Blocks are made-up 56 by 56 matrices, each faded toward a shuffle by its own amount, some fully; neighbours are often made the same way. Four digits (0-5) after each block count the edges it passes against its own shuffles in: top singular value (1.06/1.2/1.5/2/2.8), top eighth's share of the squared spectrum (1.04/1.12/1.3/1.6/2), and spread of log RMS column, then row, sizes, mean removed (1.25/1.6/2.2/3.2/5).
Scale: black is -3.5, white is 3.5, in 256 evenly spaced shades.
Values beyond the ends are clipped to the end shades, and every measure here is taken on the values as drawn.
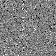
0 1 1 0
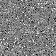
0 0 0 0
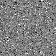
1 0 0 0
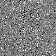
1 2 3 0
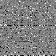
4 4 0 2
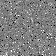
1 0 0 0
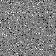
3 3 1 1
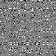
4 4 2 2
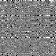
4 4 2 3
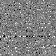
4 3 1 2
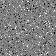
0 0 0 0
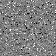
3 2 0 1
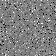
0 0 0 0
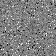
0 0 0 0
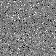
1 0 0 0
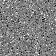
0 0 0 0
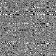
4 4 2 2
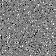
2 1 0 1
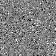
2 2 0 1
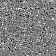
2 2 0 1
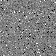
1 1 0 0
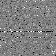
3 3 0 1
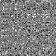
4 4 1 2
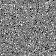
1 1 0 0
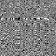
4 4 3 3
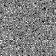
3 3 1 0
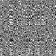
4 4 2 2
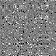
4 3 2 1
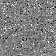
2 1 0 0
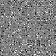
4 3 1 1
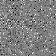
3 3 1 1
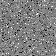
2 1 0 0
